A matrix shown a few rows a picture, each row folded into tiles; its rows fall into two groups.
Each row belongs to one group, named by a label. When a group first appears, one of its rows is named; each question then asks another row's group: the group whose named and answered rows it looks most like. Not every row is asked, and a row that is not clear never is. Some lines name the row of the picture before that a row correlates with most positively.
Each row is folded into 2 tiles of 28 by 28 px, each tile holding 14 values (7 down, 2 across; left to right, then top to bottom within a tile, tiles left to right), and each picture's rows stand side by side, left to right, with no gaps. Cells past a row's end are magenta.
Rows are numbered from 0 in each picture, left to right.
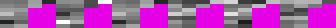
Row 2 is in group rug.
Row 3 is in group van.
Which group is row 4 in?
van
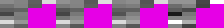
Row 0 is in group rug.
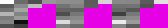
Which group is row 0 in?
van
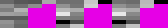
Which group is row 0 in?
van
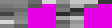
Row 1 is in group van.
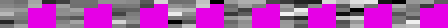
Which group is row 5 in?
van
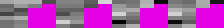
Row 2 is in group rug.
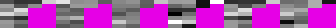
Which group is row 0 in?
van
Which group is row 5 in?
rug
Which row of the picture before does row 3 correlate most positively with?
1
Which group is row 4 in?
van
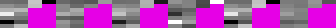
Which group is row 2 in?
rug
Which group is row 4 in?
rug
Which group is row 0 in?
rug
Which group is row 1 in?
van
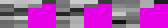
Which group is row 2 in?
rug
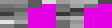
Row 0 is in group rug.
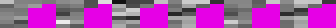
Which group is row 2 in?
van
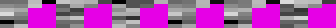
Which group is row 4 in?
rug
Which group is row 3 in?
rug
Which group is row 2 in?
van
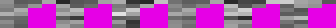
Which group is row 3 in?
van
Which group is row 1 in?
van
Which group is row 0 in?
van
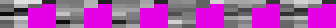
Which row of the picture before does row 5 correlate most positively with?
5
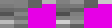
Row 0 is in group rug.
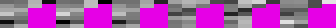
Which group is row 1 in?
rug
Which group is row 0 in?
rug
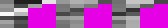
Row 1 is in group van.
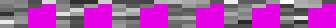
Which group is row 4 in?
van
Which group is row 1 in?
van
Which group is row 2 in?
van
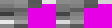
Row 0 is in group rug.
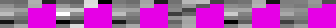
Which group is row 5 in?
rug
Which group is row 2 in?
rug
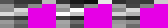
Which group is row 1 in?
van
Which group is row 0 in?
van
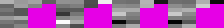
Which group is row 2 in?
rug
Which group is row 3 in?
rug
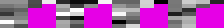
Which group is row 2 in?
rug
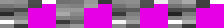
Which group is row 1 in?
rug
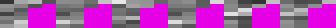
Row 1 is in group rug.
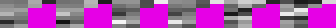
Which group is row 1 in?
rug
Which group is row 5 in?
van
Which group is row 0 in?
rug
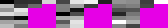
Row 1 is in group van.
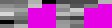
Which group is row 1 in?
van
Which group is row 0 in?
rug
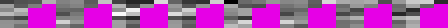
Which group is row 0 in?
van
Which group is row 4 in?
van
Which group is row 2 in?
van
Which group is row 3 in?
van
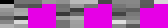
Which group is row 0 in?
van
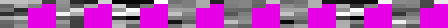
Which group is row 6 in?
van
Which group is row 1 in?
van
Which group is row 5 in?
rug
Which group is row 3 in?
rug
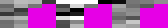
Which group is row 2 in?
van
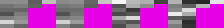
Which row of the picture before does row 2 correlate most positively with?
1
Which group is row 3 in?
van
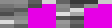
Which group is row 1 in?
van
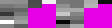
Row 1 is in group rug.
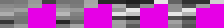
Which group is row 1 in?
rug
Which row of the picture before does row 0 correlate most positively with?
1
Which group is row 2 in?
van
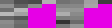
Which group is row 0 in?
van
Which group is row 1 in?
rug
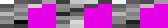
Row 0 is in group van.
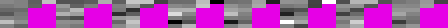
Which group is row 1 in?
van
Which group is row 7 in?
rug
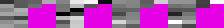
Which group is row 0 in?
van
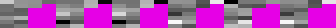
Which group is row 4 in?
van
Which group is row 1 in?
rug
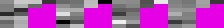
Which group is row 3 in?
rug
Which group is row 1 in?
rug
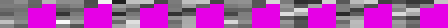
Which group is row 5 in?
van
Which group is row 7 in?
van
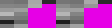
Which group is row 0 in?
rug
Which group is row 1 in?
rug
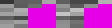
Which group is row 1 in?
van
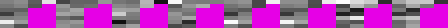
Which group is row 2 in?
rug
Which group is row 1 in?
van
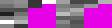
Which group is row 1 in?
van
